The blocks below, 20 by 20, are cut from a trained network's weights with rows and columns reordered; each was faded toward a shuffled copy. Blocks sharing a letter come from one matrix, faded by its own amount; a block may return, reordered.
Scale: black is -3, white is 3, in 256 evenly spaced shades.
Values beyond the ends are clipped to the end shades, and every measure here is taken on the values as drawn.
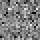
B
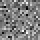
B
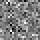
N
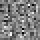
N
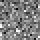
B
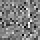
N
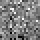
B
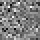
N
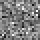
B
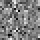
N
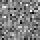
B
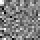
N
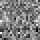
N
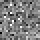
B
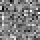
N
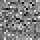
B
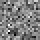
B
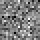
B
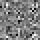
N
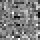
N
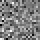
N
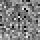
B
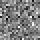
B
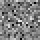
B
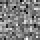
B
